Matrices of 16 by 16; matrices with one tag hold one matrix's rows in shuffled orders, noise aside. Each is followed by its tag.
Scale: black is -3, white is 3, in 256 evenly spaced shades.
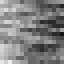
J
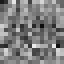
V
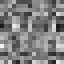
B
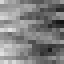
J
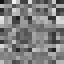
B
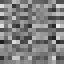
B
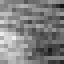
J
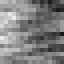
J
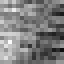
J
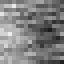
J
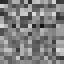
V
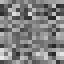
B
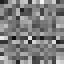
V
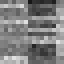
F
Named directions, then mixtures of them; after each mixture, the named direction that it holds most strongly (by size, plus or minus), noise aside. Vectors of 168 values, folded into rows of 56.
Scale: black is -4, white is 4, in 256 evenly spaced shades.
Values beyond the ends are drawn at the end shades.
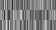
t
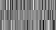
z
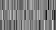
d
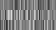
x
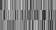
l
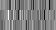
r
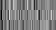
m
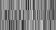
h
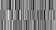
r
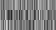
x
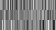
z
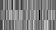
x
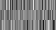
z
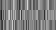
m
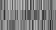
l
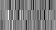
r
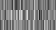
x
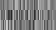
x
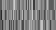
h
